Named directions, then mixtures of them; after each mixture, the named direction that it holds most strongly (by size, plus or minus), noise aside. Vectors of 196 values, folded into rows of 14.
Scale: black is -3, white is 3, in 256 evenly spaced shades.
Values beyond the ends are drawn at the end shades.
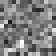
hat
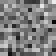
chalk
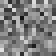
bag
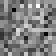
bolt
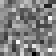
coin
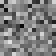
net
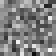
coin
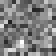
hat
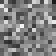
net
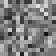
bag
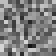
bag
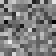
net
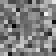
chalk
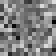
chalk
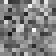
bag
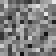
chalk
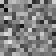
net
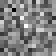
bag
